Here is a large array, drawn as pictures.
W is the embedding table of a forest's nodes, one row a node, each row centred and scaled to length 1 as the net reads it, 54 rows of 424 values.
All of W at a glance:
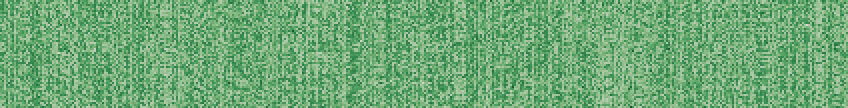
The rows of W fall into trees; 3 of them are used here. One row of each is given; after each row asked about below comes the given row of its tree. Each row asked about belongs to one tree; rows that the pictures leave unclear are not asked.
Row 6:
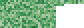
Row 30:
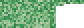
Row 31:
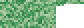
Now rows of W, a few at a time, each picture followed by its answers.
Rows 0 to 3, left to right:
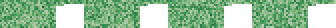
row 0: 30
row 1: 30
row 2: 6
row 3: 6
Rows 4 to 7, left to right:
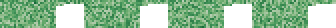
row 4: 30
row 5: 6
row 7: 6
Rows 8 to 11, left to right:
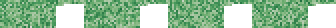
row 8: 6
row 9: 30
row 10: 30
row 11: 6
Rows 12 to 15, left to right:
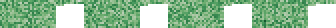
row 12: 31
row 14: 30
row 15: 6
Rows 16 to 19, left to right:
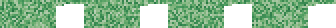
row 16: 30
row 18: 6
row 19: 30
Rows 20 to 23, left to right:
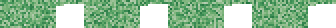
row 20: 6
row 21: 31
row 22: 31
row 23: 30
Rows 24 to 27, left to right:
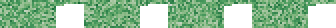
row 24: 31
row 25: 31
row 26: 30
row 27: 6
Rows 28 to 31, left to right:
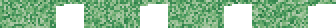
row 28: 30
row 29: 6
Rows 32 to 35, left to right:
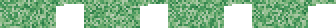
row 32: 6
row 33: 30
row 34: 6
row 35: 6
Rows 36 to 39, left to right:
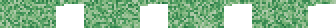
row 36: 6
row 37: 31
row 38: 30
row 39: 6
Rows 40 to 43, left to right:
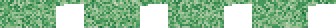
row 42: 6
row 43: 30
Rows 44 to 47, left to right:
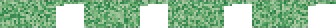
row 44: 30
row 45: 6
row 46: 6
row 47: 31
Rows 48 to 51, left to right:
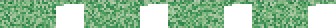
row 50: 31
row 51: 6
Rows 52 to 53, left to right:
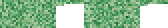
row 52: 30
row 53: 31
